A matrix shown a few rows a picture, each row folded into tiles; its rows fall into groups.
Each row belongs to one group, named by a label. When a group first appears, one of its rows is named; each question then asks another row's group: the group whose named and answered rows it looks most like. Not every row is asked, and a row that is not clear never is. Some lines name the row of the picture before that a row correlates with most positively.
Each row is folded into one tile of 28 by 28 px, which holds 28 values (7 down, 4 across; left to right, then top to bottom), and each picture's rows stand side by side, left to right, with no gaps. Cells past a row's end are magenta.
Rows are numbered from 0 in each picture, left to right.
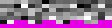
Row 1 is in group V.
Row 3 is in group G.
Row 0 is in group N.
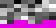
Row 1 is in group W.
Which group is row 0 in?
V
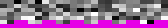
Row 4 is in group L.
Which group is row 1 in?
G
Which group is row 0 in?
V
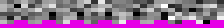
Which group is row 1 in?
W
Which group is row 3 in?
W
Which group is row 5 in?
W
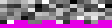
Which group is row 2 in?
V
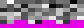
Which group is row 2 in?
V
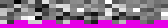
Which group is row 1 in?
G
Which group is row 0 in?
V
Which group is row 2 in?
L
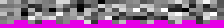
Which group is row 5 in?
L
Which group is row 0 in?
W
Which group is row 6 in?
G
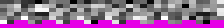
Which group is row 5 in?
G
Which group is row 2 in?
V
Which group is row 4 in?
V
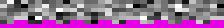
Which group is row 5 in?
G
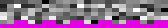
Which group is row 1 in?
V
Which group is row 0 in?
G
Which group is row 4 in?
L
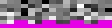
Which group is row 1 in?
V
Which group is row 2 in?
N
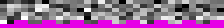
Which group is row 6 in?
G
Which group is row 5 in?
V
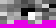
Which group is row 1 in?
G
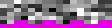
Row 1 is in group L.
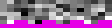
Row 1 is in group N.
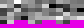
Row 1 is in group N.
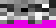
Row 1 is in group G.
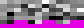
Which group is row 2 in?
L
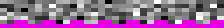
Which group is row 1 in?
N
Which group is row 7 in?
G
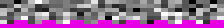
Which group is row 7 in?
V
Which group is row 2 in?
W
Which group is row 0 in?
V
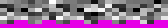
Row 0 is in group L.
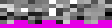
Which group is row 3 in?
W
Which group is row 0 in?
L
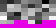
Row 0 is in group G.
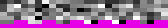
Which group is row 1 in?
G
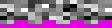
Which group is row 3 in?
L
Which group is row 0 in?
L
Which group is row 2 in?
G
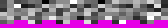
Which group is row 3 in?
V
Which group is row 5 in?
G
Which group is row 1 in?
V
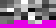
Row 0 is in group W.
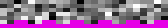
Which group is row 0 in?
V
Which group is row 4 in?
W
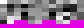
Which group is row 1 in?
W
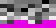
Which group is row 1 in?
V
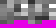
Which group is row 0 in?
N
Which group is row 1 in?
N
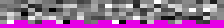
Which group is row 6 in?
L
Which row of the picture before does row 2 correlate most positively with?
1
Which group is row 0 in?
W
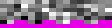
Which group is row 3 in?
L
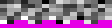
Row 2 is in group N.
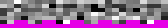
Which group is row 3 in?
G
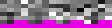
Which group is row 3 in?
V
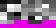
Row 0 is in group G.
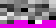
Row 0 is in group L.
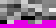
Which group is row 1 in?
L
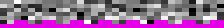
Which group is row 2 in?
W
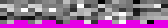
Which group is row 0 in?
L
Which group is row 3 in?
V
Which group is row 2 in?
N
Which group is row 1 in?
L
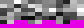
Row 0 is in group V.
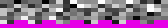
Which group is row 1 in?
V
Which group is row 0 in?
V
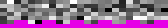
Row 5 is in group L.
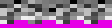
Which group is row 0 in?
V
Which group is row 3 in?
V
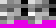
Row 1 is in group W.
